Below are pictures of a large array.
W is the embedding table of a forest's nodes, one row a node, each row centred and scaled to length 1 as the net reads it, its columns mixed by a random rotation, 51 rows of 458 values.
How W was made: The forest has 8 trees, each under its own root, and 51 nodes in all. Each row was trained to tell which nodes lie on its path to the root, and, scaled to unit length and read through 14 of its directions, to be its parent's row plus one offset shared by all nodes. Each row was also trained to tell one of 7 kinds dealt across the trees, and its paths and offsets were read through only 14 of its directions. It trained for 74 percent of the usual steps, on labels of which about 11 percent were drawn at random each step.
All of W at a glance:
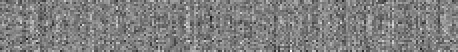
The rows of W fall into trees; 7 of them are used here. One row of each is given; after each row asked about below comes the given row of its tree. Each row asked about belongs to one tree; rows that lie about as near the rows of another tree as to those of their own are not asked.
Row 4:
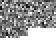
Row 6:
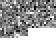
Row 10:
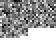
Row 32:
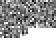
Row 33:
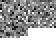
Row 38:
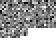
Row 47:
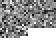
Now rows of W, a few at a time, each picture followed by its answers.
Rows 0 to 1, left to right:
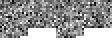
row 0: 33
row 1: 4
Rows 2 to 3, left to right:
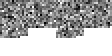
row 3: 6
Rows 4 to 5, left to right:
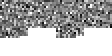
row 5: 33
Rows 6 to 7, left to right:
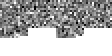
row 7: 32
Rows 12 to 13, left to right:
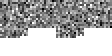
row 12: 4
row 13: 33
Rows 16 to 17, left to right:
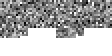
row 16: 6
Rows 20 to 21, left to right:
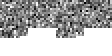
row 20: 32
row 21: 6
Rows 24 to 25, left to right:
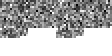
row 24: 32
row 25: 6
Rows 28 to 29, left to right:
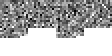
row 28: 32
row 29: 6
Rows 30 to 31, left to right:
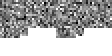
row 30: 4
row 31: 32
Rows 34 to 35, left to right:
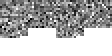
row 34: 47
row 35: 6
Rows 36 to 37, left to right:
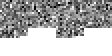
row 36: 32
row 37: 47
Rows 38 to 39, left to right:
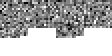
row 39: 33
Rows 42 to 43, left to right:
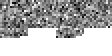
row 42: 33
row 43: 32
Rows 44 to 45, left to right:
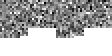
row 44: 33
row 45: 6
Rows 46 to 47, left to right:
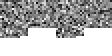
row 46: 33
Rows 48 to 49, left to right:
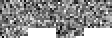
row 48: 38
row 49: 47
